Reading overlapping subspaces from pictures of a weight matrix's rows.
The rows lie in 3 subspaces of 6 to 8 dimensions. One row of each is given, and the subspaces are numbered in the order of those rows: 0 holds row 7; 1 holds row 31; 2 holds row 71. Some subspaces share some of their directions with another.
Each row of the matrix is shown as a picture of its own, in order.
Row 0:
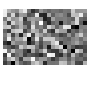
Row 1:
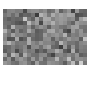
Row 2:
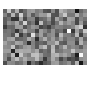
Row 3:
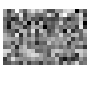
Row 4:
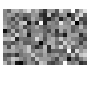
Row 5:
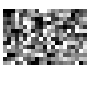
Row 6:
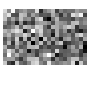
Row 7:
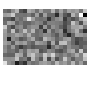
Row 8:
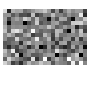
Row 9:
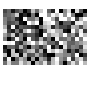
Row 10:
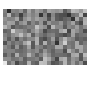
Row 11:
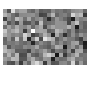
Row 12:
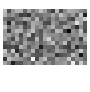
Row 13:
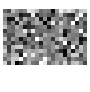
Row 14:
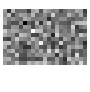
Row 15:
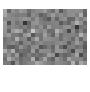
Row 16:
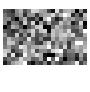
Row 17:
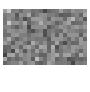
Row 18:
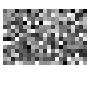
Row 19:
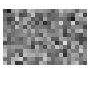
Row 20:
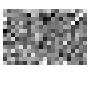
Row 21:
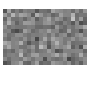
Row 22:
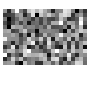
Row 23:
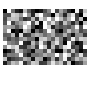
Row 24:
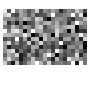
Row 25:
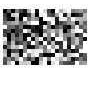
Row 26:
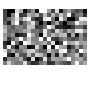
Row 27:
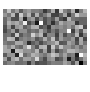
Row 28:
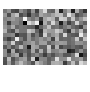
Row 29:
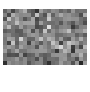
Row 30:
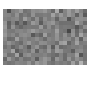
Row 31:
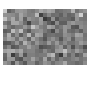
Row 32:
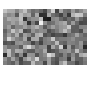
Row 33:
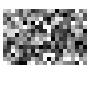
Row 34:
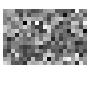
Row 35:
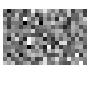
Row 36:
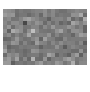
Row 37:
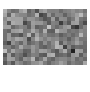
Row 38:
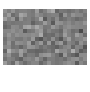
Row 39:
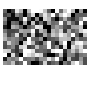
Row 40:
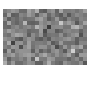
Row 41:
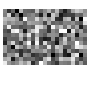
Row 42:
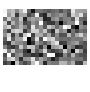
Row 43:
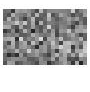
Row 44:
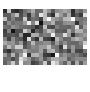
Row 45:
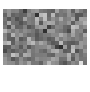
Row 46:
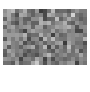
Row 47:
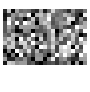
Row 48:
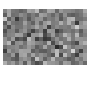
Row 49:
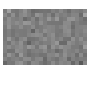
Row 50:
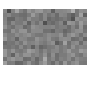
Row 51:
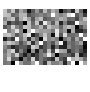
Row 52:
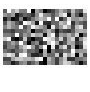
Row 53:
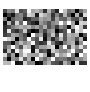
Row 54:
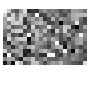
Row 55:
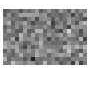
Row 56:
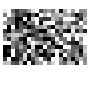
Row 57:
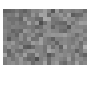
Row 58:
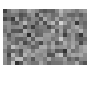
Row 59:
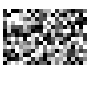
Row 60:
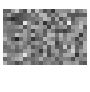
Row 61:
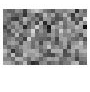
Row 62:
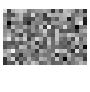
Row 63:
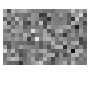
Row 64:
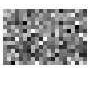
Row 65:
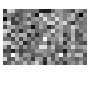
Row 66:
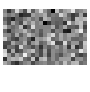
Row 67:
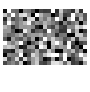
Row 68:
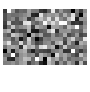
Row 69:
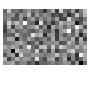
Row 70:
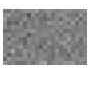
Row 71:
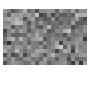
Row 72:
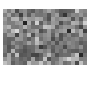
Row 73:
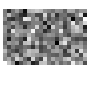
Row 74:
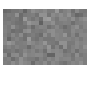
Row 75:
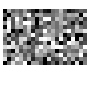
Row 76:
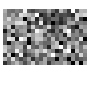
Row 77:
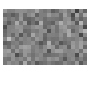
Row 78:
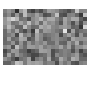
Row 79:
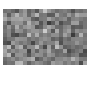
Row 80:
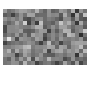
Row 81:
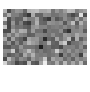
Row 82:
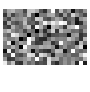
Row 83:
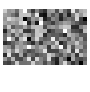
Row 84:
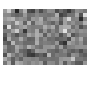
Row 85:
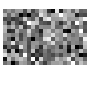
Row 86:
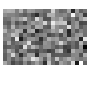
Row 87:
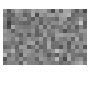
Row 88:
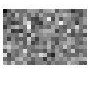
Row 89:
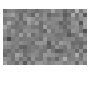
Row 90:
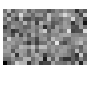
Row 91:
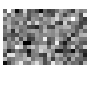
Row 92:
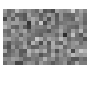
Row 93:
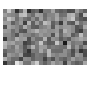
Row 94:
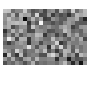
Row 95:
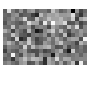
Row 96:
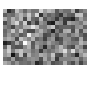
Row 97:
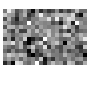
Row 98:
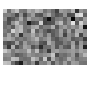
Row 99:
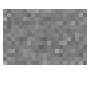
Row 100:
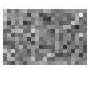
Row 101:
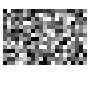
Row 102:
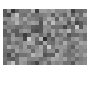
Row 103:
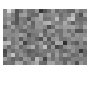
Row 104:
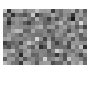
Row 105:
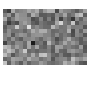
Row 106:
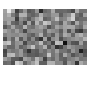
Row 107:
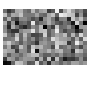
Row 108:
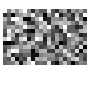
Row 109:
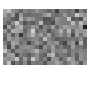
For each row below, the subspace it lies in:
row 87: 0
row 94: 1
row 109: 0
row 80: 0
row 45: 1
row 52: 2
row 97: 2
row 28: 2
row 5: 1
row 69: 0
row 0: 2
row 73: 0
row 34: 0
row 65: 1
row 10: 0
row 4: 1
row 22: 0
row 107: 0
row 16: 0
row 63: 1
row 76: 2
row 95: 2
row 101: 2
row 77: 0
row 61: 0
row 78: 0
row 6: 1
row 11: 1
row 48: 1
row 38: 1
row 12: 2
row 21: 0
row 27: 0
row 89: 0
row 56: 1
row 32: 2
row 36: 0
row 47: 1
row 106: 1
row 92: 1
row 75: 1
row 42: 2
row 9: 1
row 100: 1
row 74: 0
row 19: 1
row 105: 1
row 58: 1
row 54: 1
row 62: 0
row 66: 2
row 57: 2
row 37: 2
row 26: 1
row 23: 0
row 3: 0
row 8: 0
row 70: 1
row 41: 0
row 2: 0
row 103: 1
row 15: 0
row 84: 0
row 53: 0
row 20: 1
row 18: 2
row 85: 2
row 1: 2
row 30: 0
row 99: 1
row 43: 1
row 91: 1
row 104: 0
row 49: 2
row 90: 0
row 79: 1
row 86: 2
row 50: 2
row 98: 0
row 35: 2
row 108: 0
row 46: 1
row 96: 1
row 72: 0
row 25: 1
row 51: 1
